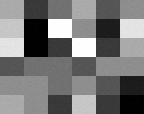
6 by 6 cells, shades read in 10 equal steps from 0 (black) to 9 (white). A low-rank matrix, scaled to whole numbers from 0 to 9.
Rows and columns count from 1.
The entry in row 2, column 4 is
5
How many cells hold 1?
2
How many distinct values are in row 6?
5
